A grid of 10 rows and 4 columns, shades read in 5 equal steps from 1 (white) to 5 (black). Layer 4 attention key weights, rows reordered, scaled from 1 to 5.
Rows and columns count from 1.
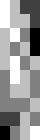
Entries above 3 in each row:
2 1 1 1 0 0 0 0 2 1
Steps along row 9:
same down up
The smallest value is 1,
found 6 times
